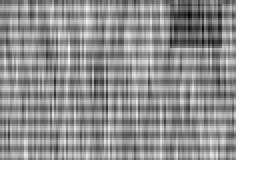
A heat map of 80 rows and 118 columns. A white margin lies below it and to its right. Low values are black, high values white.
Horizontal stripes repeat 12 times down the table. The values follow a bell shape. The top right is the ninth with the lowest average. In the top right lies a patch that is lower than the rest.
